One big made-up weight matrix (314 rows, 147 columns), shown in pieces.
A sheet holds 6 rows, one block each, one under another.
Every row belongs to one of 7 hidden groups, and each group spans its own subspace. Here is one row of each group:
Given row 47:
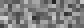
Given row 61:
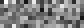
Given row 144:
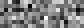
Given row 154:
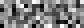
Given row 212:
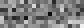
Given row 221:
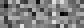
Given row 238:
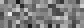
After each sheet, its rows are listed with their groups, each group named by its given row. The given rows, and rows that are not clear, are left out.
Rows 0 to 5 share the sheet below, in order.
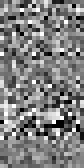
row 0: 144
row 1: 154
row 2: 154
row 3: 221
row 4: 144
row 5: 47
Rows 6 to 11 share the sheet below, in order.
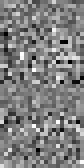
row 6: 47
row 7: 221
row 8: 61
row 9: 47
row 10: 144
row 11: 61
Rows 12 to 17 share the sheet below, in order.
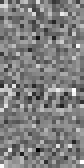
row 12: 221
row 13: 144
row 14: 61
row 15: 61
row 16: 144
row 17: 61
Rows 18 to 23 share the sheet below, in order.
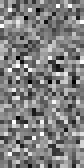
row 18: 61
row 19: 212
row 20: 238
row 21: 47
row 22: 154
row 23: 238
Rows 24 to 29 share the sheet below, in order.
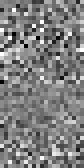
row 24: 154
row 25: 61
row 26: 154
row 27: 144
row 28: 212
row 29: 238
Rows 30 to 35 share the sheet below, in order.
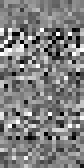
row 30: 212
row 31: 61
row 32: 144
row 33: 61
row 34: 238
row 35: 212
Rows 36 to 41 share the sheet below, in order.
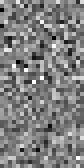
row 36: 154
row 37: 47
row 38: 154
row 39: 238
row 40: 212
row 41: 144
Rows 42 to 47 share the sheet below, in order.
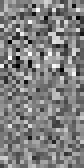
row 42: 144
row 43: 238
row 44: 144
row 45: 238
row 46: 238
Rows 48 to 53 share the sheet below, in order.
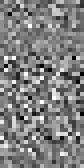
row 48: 238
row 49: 47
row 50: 61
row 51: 238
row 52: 154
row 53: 221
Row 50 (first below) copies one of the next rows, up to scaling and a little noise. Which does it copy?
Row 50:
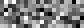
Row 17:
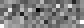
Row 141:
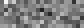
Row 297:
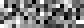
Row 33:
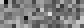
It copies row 141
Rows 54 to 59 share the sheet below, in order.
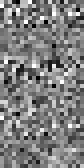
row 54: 238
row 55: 47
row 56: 212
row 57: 47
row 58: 238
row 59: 212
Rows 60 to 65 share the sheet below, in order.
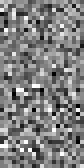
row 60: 212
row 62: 47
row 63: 154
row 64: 47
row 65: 221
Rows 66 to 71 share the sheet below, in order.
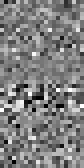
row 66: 61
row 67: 221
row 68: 238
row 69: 61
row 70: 47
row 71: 144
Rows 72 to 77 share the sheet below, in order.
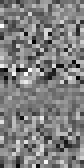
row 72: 154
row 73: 154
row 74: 212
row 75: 238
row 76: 154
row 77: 61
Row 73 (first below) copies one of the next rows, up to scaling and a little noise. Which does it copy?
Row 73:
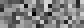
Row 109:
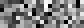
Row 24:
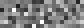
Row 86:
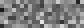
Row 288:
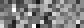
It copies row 109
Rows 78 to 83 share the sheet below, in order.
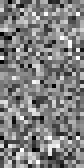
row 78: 144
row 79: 221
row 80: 221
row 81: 47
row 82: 154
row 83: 212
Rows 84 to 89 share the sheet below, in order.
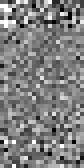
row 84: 221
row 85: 47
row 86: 154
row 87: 221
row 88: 47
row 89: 61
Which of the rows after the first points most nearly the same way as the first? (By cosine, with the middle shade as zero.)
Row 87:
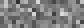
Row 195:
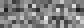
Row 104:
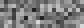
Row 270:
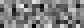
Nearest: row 104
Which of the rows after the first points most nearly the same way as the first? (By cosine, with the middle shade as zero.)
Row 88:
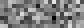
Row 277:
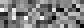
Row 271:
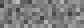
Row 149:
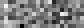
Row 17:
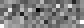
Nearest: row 271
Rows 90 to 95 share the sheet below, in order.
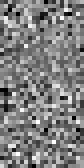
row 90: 47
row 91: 61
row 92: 238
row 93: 221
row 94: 144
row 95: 47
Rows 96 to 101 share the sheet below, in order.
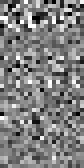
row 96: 47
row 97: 238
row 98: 238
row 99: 221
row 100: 221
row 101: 47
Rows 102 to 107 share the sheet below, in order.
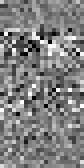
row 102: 221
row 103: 212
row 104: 212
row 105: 61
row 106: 238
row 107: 61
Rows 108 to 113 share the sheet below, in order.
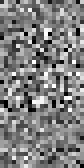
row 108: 221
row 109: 154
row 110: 144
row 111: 47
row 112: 212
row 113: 212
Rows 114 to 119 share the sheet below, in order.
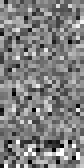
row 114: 61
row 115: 238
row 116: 238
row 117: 154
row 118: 221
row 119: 144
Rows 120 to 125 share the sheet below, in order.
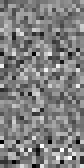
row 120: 212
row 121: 154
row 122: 144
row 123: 221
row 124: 154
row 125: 221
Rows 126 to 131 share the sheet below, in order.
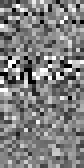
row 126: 154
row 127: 221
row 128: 47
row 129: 221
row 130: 61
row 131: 238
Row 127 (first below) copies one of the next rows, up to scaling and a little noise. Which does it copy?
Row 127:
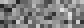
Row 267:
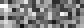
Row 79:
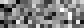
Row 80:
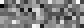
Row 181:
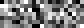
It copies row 79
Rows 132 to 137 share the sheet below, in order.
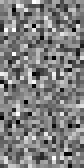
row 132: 154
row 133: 61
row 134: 47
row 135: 61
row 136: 238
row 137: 47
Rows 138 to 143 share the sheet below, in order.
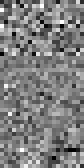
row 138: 154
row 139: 154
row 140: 144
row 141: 61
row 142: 144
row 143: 212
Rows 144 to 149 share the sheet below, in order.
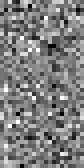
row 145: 212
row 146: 238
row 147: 221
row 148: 238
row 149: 221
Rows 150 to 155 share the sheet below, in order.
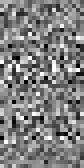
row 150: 212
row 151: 144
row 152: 238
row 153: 144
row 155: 61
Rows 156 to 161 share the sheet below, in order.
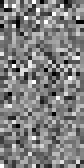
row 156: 61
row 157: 154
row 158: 47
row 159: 47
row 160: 47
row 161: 154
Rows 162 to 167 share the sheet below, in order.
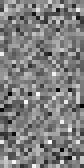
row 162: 144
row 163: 154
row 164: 47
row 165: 61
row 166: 221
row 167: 221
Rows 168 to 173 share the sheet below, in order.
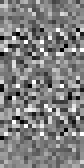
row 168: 221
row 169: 154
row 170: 154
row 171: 238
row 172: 154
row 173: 61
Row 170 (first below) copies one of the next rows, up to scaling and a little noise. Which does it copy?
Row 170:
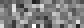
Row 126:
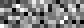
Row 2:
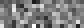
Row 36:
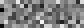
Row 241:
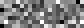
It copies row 2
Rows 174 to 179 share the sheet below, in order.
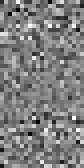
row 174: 238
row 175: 221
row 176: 61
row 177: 238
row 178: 144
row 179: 154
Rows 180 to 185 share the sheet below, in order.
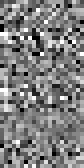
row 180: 61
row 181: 221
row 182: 212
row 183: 221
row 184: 212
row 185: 238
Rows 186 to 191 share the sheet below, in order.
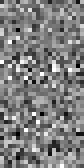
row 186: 221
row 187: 238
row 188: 238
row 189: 47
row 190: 61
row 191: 212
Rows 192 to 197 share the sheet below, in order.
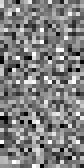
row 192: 238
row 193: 61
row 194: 238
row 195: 144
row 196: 221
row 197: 221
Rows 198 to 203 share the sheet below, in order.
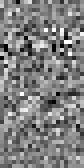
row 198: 238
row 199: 47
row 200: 61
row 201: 212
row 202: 144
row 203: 144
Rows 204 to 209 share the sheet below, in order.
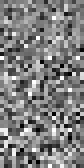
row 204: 47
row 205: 61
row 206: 221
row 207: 61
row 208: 47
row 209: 212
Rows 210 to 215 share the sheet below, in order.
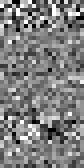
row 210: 238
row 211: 238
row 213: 47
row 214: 212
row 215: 238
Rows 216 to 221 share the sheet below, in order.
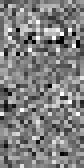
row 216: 212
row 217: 144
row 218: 61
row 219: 221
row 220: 221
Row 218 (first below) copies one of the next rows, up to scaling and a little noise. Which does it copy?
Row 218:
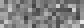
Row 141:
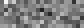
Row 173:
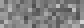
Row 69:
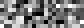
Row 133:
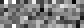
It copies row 173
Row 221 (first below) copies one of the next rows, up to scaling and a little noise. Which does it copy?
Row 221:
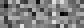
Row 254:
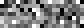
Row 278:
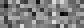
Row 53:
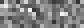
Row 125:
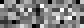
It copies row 278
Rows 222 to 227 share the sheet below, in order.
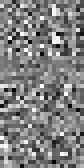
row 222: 238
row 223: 238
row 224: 144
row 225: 61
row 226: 154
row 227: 221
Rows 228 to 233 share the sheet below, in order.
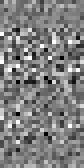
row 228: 61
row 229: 238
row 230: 238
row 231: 61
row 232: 238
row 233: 238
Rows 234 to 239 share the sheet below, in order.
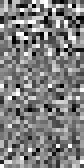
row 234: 144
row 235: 154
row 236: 238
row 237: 238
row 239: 61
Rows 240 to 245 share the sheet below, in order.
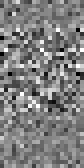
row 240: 238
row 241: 154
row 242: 144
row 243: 212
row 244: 61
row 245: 154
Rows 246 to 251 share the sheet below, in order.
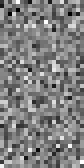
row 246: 238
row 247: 47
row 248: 238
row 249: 47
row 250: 212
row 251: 61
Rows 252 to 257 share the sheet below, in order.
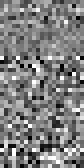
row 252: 144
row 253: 212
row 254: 221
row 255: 61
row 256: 238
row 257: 212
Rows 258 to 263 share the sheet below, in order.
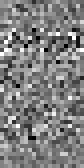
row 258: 154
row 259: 61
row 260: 61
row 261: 238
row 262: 47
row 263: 221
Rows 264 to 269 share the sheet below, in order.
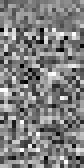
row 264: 212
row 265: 61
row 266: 212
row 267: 221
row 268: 212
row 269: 144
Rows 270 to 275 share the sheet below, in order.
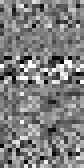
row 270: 154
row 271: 238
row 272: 144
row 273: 212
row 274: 212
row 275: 238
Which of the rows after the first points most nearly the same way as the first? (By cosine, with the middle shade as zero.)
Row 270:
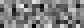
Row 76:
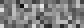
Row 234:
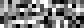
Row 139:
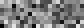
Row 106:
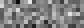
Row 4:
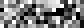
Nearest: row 139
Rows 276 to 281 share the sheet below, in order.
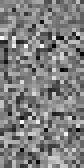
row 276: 154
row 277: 212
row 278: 221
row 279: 212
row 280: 144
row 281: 212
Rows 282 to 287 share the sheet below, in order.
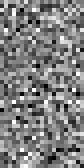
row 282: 212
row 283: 221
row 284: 144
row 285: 144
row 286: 154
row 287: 212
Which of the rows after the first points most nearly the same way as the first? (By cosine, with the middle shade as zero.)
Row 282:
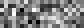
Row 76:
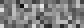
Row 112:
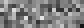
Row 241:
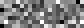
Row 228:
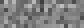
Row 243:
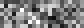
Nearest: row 112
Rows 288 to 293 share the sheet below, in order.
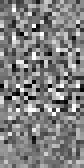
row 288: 154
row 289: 154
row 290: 154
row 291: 238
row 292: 47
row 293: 61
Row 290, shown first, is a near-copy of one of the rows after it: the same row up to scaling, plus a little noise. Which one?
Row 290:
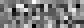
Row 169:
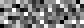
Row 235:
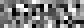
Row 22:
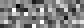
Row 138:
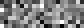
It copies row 235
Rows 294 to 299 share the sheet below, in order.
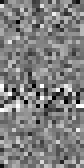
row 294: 221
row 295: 238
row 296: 47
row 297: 61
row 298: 144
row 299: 154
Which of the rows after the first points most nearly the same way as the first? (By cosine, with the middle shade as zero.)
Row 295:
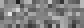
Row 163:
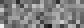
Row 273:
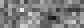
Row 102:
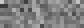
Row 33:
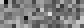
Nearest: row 163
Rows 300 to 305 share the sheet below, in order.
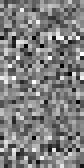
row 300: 212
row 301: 212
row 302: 221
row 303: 144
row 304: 154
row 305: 212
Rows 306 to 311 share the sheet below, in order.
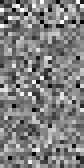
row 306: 154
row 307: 212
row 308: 154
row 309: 221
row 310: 212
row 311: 144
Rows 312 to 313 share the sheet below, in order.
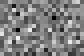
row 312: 47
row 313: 238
